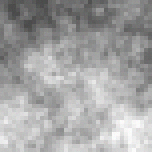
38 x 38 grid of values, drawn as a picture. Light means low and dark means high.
The ninth with the lowest average is the bottom right. The texture is blotchy. There is an overall slope up to the top. No regular stripes run through it. The top left is the ninth with the highest average.
